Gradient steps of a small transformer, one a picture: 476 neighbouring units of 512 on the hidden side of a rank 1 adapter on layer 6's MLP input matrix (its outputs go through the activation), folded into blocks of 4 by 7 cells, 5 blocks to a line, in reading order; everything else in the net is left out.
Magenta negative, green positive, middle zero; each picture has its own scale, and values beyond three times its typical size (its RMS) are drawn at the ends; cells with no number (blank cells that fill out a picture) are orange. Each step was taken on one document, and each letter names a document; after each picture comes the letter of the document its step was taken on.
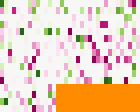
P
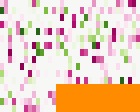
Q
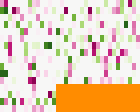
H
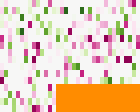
P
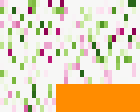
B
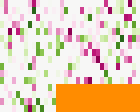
Q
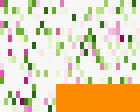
P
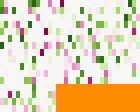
B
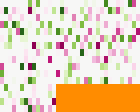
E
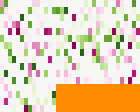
E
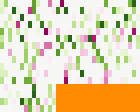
B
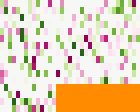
P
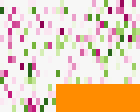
Q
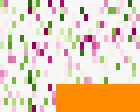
B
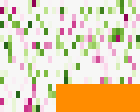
H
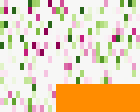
B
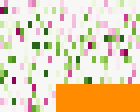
H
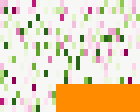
H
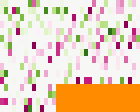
E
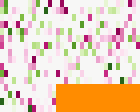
P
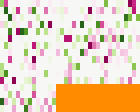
H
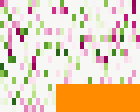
Q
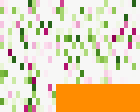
B
